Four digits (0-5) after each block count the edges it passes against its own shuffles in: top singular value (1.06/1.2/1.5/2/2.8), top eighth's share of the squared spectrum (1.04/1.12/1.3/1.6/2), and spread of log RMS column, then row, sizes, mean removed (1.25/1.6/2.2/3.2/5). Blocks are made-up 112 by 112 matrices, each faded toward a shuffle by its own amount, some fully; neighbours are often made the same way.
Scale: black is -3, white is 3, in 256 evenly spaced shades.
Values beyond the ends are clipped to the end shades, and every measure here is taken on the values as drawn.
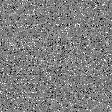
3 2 0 2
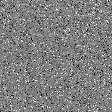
1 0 0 0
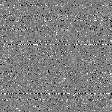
4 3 0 3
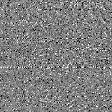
4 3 1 2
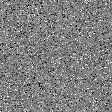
1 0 0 0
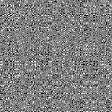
5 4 3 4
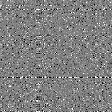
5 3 2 3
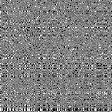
5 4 3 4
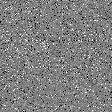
3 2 0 1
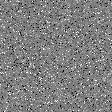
1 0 0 0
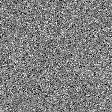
0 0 0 1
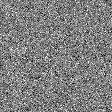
0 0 0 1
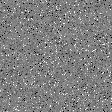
0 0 0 0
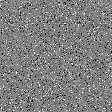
2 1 0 0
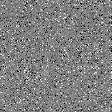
4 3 2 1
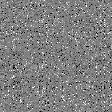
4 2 2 1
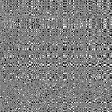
5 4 3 4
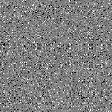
4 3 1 2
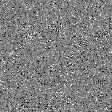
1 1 0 1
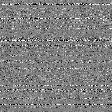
2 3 0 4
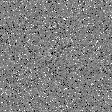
2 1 0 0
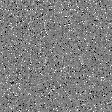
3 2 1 0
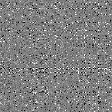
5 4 2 3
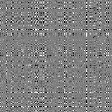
5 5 4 4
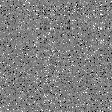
3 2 0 1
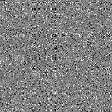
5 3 2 2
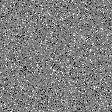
2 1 0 0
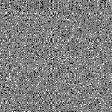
5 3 2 2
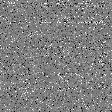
1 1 0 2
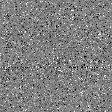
2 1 1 2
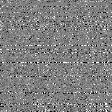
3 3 2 4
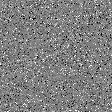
0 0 0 1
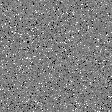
0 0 0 0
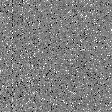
3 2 1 0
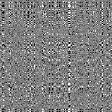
5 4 4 3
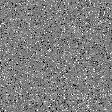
3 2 1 0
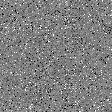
3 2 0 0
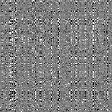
5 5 4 3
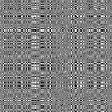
5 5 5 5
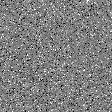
2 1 0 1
